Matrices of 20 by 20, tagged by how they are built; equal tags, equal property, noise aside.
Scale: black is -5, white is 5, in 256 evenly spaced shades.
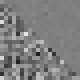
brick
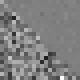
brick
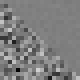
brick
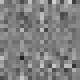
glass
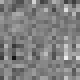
glass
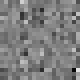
glass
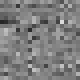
glass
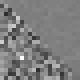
brick
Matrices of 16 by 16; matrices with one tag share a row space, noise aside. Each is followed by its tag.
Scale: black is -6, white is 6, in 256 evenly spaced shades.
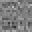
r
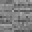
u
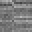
u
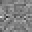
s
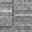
u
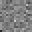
s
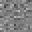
s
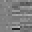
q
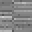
u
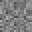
s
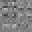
r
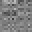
r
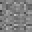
s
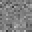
s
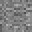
s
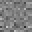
s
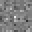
s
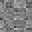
s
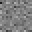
s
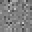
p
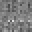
r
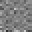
s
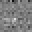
r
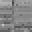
u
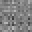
r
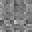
s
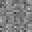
s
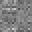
r
